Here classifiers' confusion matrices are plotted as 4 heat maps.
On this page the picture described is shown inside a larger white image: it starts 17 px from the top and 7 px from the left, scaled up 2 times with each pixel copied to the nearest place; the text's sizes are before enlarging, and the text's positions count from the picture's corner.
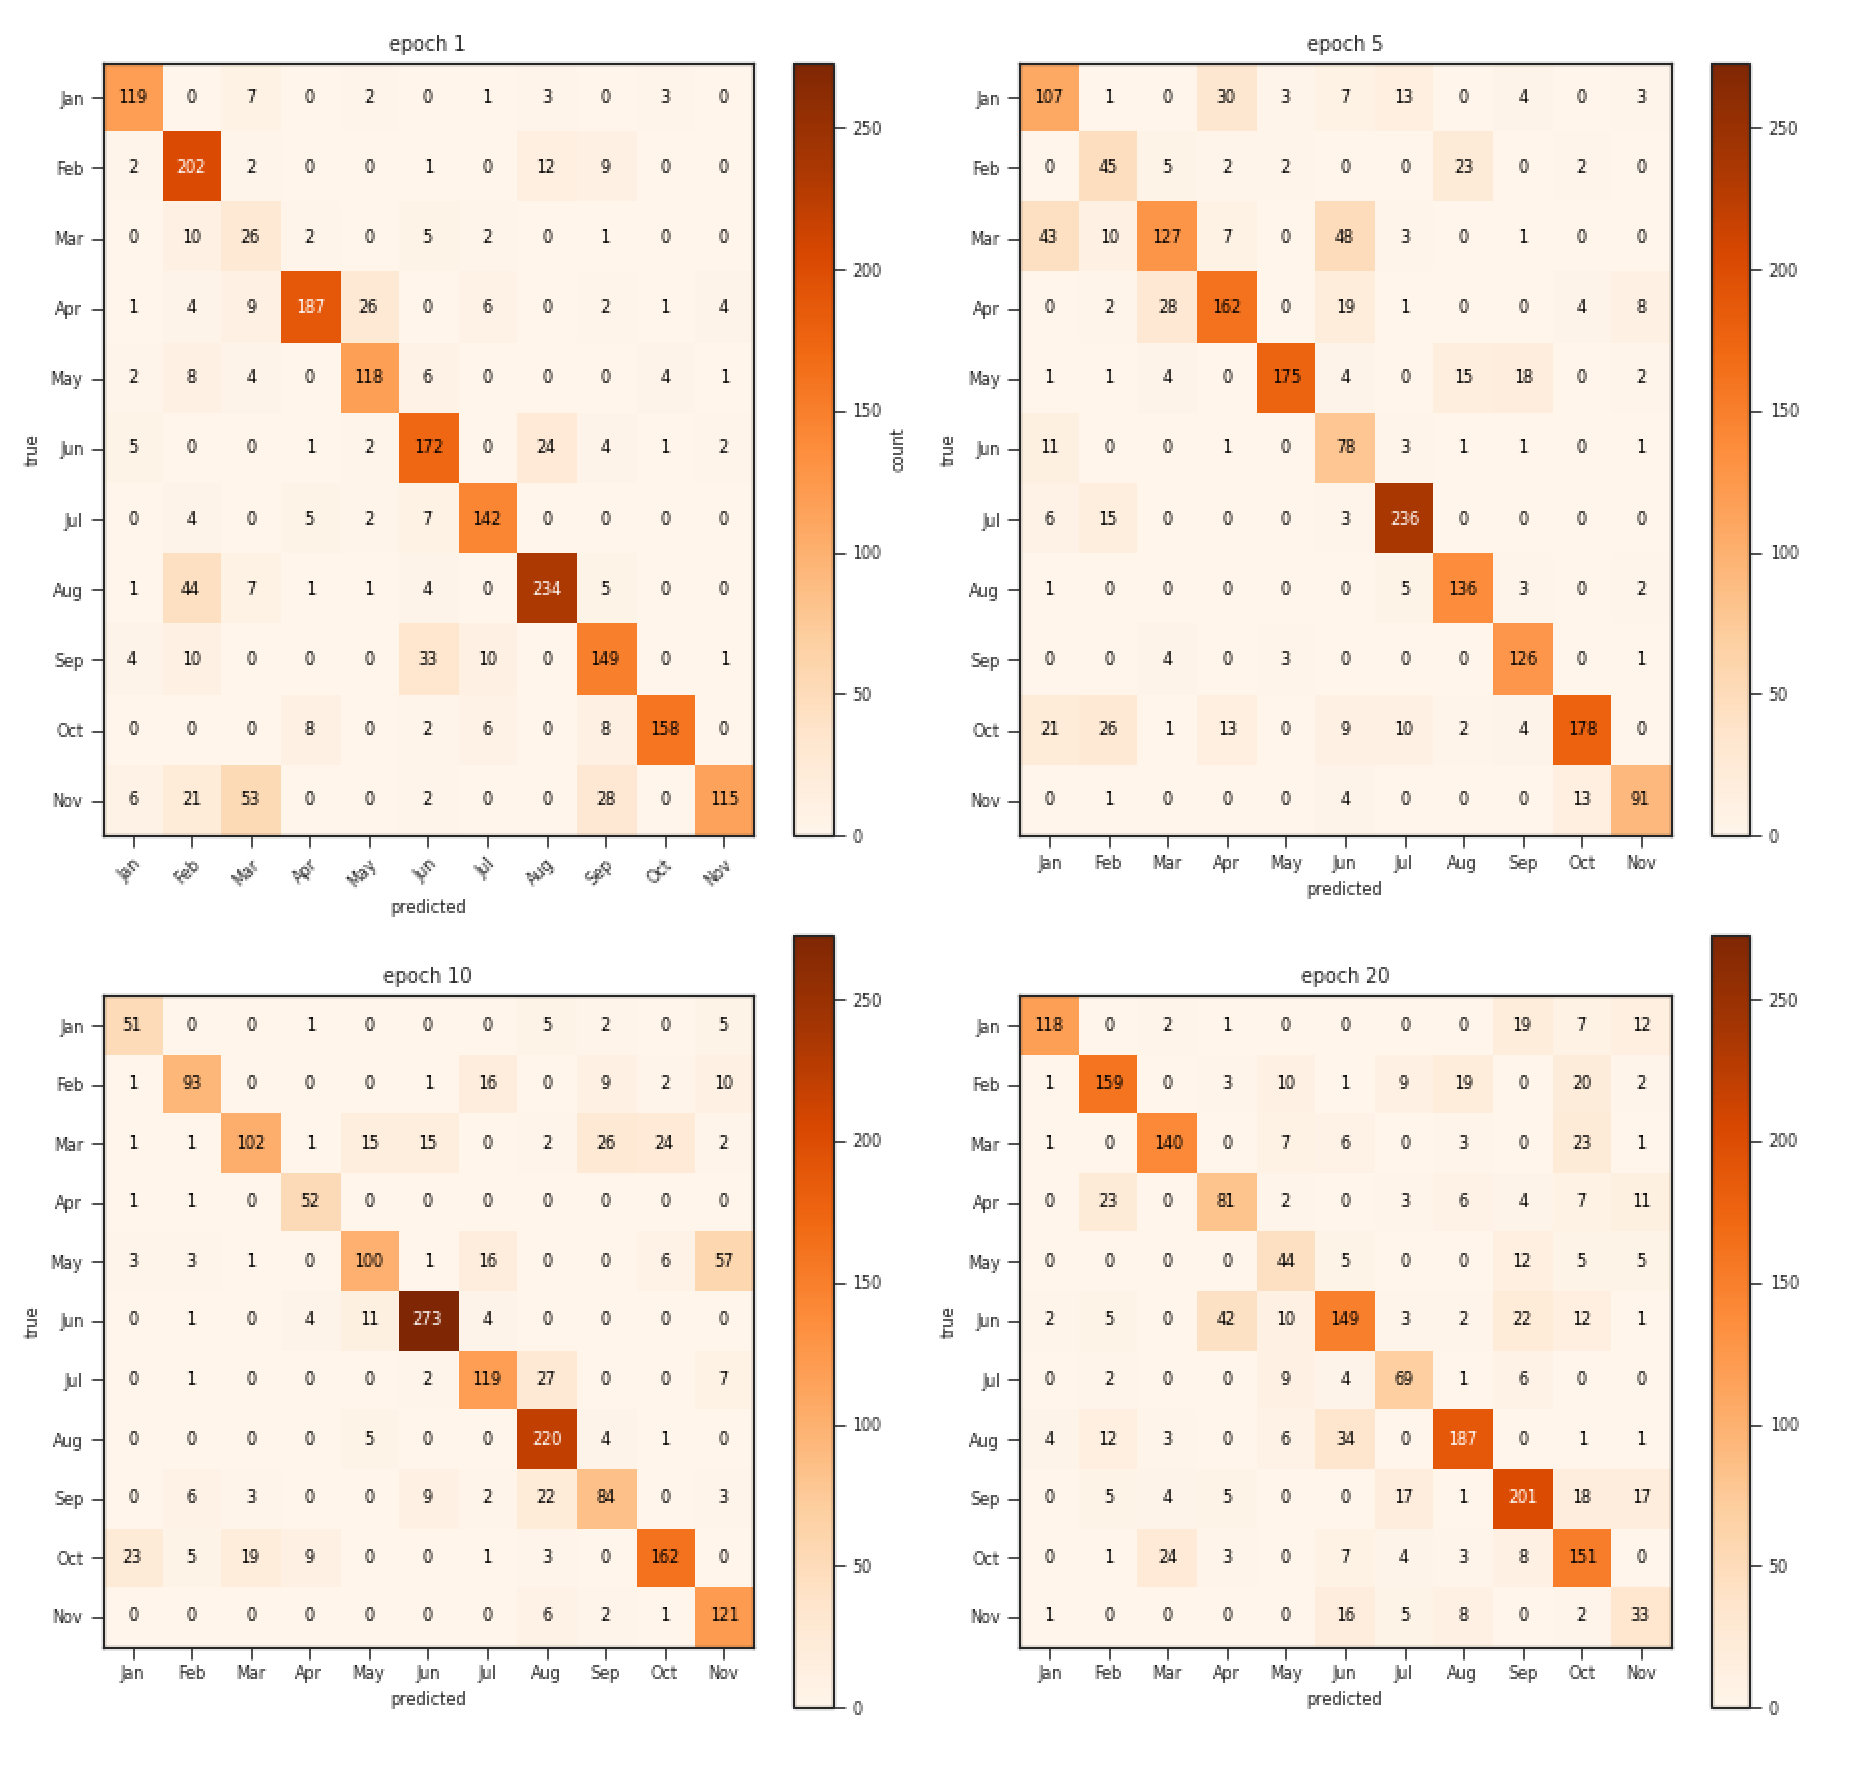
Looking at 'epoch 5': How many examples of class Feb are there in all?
79
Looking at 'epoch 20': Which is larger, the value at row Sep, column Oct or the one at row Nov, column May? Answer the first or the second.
the first
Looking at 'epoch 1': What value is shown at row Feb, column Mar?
2
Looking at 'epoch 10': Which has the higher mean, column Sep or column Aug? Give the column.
Aug
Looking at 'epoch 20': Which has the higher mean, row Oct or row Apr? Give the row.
Oct
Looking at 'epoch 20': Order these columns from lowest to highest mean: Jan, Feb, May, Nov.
Nov, May, Jan, Feb
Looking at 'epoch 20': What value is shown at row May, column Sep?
12
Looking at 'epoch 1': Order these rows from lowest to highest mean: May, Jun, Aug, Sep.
May, Sep, Jun, Aug
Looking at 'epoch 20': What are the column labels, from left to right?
Jan, Feb, Mar, Apr, May, Jun, Jul, Aug, Sep, Oct, Nov
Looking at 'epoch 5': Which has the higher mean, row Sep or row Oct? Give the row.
Oct
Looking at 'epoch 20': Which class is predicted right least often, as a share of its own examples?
Nov
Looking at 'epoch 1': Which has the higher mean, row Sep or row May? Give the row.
Sep
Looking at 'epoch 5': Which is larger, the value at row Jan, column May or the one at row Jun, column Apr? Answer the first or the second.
the first
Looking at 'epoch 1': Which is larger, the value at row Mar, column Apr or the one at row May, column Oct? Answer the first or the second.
the second
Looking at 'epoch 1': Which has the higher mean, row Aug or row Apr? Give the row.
Aug
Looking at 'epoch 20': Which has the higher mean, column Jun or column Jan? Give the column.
Jun
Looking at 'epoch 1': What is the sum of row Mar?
46
